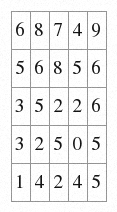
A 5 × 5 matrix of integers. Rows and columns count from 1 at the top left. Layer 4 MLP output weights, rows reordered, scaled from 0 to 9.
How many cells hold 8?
2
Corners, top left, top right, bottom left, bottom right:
6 9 1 5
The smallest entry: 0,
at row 4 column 4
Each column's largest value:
6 8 8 5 9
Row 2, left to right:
5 6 8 5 6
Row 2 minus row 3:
2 1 6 3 0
